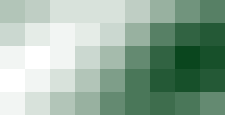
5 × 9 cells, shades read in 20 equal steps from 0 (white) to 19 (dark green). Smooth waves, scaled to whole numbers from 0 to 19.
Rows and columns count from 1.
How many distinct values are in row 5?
7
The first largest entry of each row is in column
9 9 8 8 7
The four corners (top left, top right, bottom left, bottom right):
6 13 1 12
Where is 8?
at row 1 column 7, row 2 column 6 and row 5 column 4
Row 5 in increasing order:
1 3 6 8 12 12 14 14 15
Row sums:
57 67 78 86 85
